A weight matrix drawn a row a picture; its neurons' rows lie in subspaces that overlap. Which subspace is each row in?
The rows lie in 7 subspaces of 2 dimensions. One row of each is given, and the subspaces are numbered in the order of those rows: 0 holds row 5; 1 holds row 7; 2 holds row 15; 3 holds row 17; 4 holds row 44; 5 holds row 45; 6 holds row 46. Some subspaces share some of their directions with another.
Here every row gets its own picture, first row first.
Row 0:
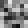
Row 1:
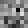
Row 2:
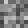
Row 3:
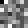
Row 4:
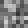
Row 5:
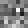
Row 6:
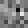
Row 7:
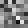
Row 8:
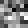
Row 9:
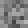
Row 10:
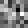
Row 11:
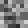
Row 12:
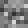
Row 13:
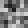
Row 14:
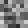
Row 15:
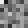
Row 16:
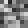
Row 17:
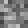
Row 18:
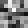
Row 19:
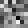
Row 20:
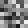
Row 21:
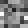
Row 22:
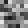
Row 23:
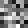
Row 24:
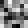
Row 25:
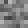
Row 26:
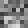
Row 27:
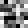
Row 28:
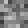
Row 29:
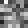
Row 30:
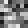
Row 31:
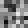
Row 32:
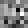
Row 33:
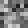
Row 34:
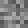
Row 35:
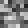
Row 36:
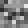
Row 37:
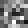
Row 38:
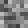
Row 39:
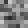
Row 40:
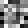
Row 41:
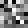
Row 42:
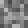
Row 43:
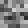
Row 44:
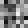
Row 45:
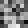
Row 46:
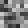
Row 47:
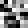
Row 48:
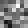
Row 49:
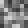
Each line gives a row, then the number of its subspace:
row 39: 6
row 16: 1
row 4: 4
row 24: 2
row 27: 4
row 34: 1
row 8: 3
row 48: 6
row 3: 2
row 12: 5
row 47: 1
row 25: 6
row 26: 0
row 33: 6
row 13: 4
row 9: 5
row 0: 2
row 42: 2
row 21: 3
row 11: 5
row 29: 2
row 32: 0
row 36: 5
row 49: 2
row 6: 0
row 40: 3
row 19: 1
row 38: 6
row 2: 4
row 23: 1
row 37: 5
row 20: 1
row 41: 1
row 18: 4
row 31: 4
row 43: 3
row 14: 5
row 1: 0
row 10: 0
